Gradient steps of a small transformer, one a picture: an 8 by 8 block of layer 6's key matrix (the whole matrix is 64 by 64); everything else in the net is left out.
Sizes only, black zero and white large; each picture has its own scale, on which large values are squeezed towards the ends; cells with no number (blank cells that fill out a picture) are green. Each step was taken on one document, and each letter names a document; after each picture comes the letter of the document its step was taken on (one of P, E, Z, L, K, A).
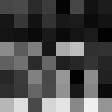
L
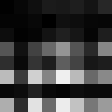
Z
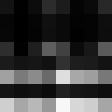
Z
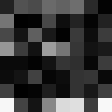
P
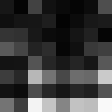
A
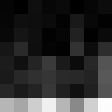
P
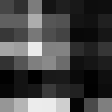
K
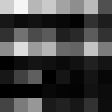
A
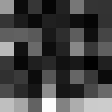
P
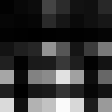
Z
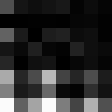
K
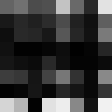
P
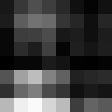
K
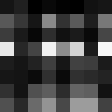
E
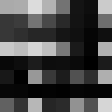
A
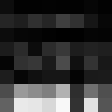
L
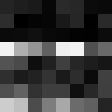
E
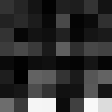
P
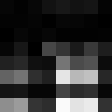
Z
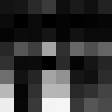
K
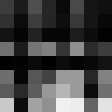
K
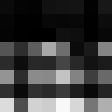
Z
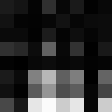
K
